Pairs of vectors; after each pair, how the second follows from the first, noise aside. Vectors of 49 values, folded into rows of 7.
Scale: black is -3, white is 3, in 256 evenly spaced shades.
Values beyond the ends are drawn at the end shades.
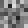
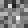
negated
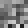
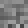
shrunk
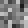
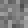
shrunk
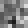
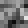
sign-scrambled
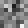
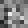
wrapped around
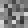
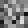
negated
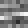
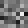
sign-scrambled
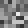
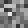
reversed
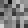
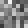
negated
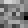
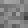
shrunk
